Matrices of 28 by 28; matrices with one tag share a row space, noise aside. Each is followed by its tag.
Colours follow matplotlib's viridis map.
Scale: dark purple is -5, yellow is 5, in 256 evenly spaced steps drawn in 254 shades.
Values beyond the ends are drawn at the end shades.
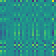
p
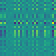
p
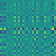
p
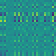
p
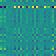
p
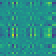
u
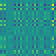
p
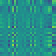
u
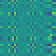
u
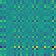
p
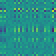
p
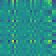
u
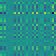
p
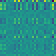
p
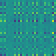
p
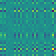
p
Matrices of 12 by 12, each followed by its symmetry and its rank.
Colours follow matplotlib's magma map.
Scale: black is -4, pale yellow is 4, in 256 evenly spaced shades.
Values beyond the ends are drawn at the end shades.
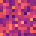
neither, full rank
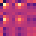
symmetric, rank one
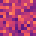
neither, full rank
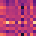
antisymmetric, rank two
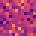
antisymmetric, full rank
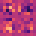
antisymmetric, rank two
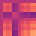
symmetric, rank one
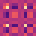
symmetric, rank one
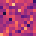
antisymmetric, full rank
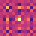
symmetric, rank two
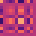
symmetric, rank one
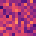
neither, full rank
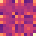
symmetric, rank two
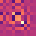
symmetric, rank two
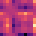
antisymmetric, rank two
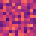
antisymmetric, full rank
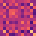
symmetric, rank two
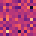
antisymmetric, rank two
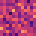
antisymmetric, full rank
